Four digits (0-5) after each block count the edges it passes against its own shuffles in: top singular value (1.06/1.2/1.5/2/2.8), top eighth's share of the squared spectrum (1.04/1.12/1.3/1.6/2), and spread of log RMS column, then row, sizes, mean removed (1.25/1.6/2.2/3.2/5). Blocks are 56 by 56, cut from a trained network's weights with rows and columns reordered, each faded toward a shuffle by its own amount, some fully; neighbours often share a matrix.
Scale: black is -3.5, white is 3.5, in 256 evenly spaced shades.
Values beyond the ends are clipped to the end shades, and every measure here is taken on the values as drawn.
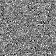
1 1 0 0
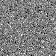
0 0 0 0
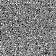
1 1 1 0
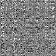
3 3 3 1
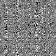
2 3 3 0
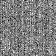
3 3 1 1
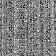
3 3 1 2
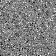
0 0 0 0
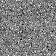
0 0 0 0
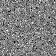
0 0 0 0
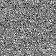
1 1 1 0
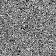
0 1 0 0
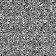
2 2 2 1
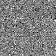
2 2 1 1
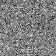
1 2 1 0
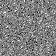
0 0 0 0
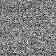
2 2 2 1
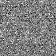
1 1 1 0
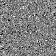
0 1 0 0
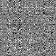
2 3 3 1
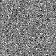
2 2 1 0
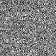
2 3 1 1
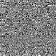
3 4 2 2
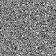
2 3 2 1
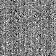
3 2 0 1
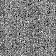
1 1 0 0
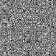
3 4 2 2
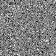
0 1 1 0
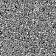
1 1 0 0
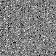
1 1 0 0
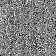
1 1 0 0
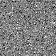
1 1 1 0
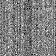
3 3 0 2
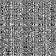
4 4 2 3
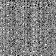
3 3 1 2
